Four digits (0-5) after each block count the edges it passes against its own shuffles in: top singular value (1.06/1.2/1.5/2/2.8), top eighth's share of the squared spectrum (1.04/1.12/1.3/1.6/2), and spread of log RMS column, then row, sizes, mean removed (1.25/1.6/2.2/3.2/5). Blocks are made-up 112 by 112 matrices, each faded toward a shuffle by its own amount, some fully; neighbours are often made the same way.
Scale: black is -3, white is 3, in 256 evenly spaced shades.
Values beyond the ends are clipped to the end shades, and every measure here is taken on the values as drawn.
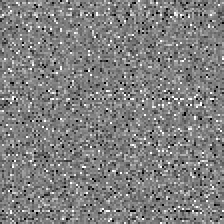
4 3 1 2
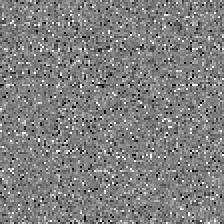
3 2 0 1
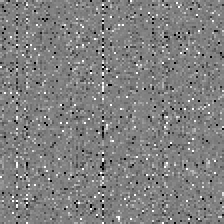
4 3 2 1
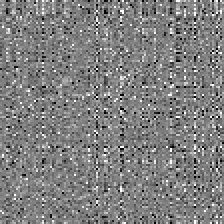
5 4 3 3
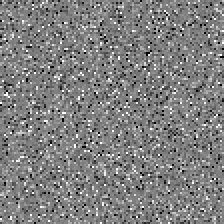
0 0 0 0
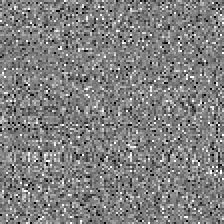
4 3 2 1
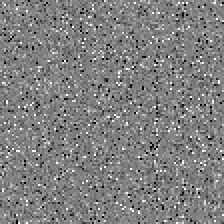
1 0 0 0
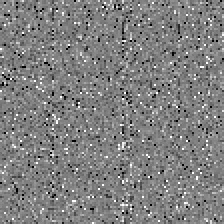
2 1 1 0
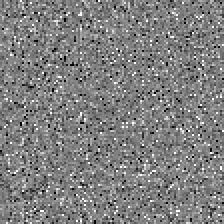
0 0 1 0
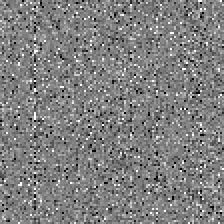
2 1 2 0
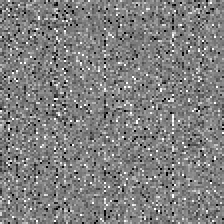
1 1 2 0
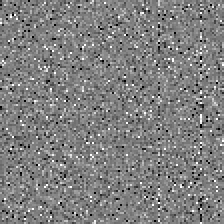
2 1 1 0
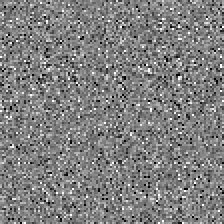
4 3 2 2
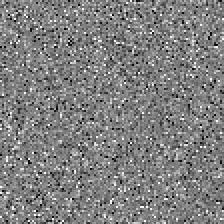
0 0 0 0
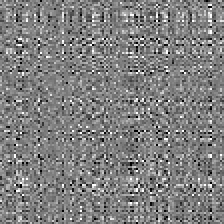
5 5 4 4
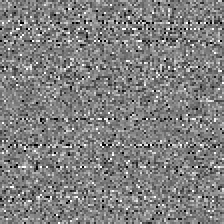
1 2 0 3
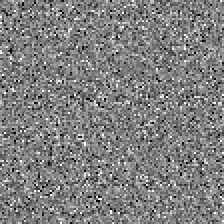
0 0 0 2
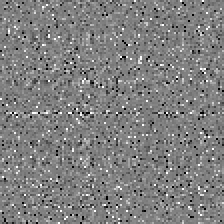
4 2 1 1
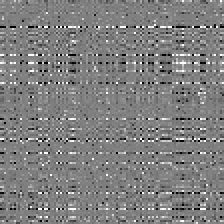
5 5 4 4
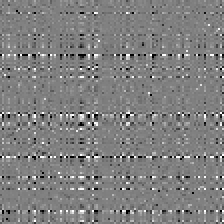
5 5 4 4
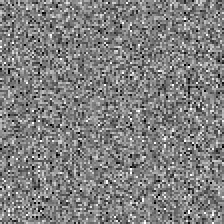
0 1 3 0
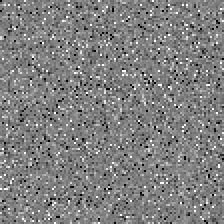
2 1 0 0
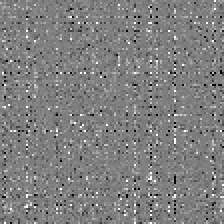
2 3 3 3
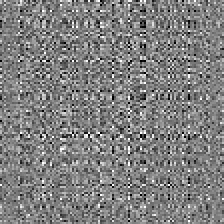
5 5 4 4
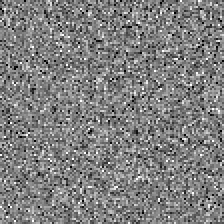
3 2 0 0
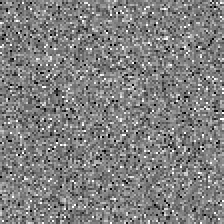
0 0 0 0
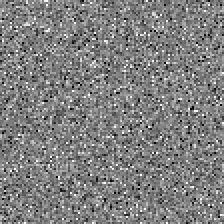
0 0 0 0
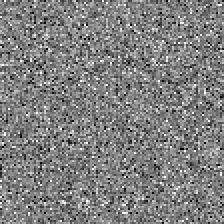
0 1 1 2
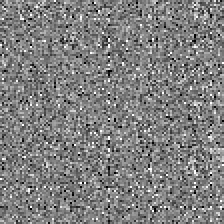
1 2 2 2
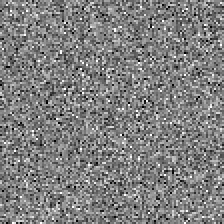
0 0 0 0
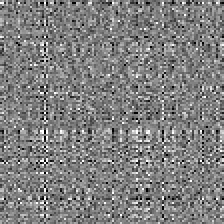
5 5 3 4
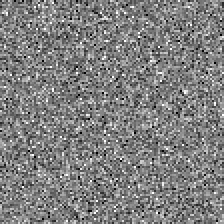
0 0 1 0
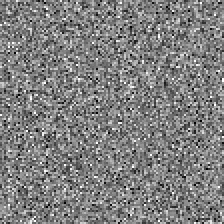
0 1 2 0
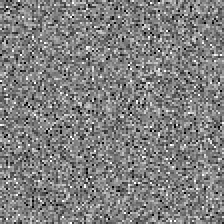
0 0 1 0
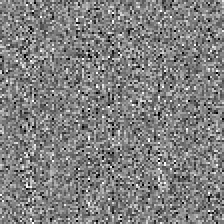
1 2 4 0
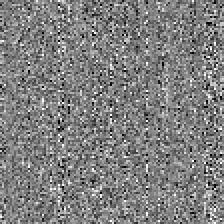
1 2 4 0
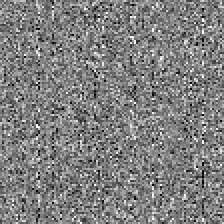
1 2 3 0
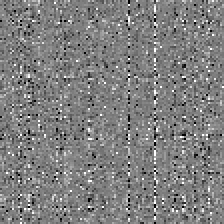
4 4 3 2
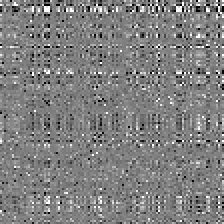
5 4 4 4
